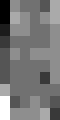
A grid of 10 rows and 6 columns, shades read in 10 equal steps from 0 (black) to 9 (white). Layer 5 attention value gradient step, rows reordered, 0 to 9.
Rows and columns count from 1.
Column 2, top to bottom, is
5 6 5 4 5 4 4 4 3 5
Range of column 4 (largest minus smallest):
1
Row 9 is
9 3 4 5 4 3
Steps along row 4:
up same same same up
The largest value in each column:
9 6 5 5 6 6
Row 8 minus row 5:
3 -1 0 -1 -1 -1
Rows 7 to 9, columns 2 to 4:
4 4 4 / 4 4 4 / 3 4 5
